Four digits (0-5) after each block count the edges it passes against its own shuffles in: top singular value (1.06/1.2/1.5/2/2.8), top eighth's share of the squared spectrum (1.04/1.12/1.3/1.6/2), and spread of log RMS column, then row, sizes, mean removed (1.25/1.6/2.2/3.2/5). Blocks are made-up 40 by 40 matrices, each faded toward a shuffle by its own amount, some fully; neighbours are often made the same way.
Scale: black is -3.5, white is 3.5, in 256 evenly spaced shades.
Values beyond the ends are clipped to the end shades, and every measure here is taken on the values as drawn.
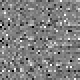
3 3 1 2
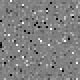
0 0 0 0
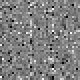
3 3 1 0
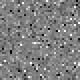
0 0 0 0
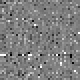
3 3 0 1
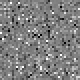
0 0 0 0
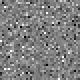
1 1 0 0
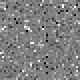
0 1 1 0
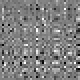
4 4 3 3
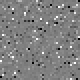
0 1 0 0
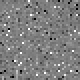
1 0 0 0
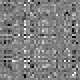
4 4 3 2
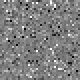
0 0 0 0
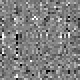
3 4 2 2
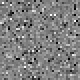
1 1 0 0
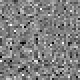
3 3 1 1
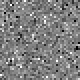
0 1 0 0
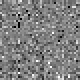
3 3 2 1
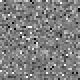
2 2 0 0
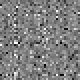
3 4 2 2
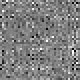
4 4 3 2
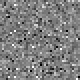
1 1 0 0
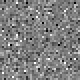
2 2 0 0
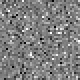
2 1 0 1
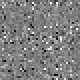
2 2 2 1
